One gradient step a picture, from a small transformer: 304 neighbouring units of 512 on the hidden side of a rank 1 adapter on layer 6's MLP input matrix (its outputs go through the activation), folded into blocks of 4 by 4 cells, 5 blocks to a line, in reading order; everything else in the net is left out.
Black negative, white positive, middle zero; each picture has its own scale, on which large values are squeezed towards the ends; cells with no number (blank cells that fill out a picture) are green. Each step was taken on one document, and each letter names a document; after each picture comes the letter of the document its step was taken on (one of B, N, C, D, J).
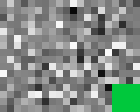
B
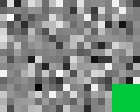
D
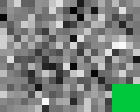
D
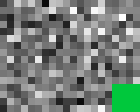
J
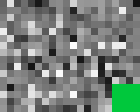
B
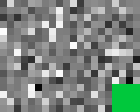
D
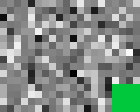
D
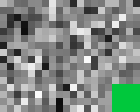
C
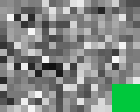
C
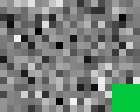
J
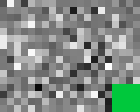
B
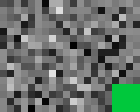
C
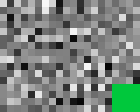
J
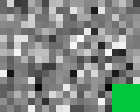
B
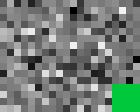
D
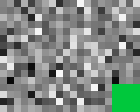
J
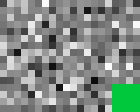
C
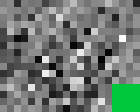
C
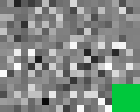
B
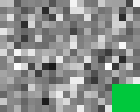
C
